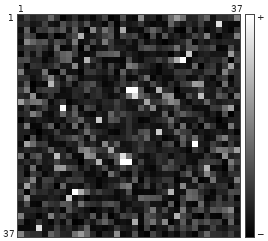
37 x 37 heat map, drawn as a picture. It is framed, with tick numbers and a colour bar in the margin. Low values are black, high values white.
Odd rows or columns: none. Seam: none. Stripes: none. Symmetry: a half turn. Slope: none. Average level on the scale: 20%. Histogram: skewed, a long tail of high values.
